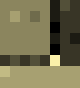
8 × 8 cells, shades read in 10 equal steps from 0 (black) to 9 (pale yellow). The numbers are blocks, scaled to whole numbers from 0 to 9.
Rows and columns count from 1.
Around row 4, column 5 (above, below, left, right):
5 5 5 1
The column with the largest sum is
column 2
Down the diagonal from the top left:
5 6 5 5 5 9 6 6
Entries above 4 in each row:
5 4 5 5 5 1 8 8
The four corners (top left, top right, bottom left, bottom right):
5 2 6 6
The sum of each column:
40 41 39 39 39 24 25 23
